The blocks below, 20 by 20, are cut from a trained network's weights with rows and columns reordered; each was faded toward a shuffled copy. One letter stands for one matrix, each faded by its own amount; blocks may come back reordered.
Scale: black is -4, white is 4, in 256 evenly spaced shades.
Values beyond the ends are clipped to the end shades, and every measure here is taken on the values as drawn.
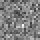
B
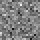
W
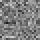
B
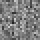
W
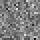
W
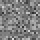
B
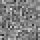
W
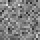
W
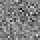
W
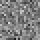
W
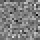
W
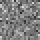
W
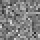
W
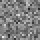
W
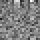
B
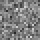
W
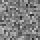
W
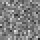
W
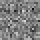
B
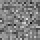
W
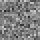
B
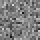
W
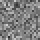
B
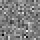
W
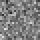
B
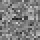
B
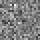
W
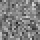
B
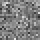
W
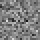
B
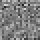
B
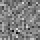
B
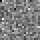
W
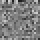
B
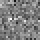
W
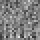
B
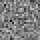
W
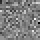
W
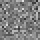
B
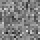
B
